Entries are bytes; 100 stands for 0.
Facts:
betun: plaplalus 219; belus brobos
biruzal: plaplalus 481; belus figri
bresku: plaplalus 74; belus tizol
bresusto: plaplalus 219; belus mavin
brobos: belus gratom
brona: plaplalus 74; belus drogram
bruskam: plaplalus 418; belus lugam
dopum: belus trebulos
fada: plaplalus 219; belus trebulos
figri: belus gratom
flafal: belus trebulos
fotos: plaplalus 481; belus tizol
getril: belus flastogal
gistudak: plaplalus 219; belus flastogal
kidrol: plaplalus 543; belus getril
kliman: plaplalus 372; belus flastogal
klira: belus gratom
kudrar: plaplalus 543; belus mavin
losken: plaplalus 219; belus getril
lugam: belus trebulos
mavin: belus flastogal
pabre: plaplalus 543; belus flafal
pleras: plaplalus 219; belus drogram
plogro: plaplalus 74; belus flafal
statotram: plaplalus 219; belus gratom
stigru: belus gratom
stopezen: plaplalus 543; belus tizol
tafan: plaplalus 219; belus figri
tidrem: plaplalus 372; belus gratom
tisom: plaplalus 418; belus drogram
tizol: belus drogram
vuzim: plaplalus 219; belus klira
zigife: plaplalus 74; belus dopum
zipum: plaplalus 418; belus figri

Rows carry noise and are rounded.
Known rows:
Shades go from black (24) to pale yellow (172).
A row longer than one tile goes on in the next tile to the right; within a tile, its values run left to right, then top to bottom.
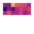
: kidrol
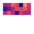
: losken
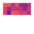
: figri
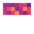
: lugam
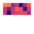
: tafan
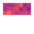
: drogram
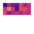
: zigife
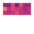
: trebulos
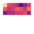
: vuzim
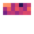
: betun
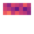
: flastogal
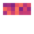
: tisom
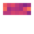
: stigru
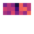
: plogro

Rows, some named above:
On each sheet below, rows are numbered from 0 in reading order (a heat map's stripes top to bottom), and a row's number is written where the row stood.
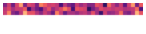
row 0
bresku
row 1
kudrar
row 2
zigife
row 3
losken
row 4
bresku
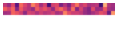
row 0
flafal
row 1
statotram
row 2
tisom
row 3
pabre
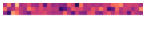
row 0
zipum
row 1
trebulos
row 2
losken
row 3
pleras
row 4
tidrem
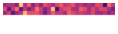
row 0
fotos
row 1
brona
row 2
gratom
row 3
gistudak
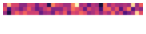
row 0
biruzal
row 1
bresusto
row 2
stopezen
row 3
plogro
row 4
fotos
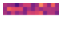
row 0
fada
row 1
getril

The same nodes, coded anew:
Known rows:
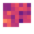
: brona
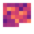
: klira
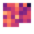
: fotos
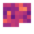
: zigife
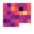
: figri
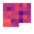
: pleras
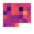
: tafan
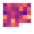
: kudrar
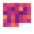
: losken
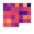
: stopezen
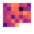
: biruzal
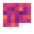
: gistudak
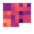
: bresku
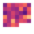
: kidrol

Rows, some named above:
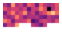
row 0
tidrem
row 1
figri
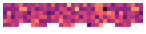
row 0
plogro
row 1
tisom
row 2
kliman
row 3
biruzal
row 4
plogro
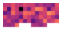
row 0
zipum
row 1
stigru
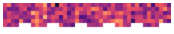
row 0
bruskam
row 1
fotos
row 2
flafal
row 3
stigru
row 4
bresku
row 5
pabre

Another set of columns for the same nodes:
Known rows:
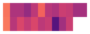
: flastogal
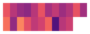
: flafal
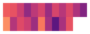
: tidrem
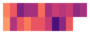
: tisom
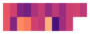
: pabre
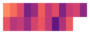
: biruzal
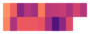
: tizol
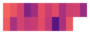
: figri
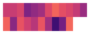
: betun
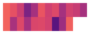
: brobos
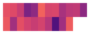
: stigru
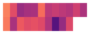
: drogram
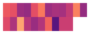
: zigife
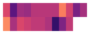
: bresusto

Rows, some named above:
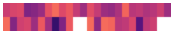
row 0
tafan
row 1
trebulos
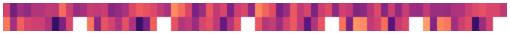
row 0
gistudak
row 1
statotram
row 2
biruzal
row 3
biruzal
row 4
bruskam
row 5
fada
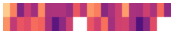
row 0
fotos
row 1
brona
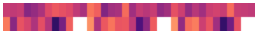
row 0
statotram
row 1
tisom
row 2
pleras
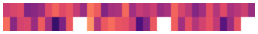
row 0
tafan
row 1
tisom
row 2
gratom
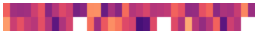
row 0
kliman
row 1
stopezen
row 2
plogro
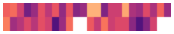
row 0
zipum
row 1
bresku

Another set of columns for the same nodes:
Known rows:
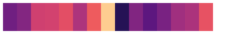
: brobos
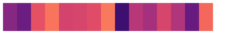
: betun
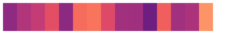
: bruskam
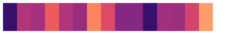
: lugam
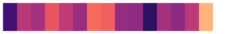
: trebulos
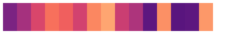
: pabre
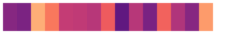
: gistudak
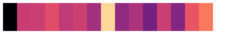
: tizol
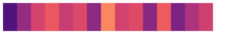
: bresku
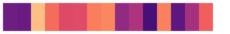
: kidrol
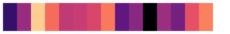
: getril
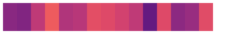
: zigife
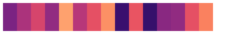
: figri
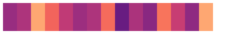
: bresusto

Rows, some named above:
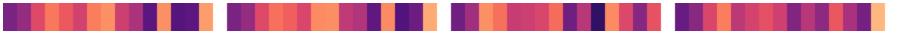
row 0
pabre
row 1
pabre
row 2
kliman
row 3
fada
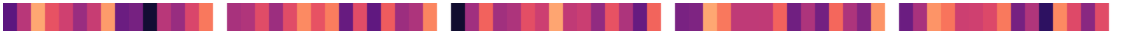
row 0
flastogal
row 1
zipum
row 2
fotos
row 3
gistudak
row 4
kliman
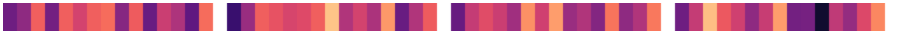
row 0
biruzal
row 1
stopezen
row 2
tisom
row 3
flastogal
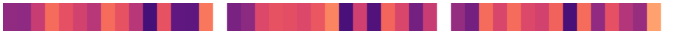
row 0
plogro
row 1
tidrem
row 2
tafan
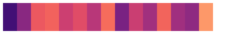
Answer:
pleras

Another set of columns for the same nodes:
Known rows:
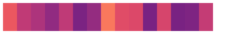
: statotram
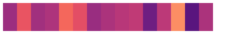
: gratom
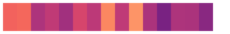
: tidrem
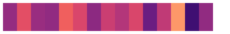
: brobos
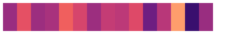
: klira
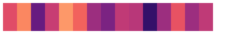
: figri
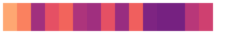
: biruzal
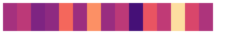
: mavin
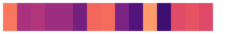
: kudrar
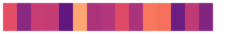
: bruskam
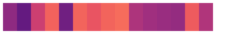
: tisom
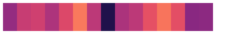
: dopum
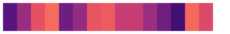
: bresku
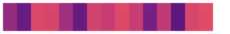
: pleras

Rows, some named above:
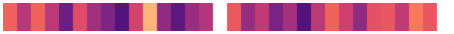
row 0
pabre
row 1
gistudak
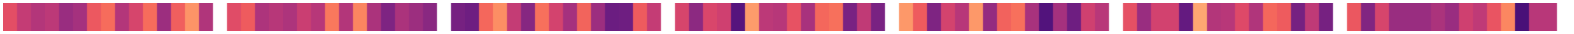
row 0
kliman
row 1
tidrem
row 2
fotos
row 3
bruskam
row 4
zipum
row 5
bruskam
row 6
fada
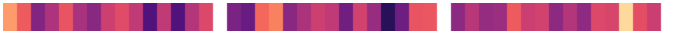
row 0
tafan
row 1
stopezen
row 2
flastogal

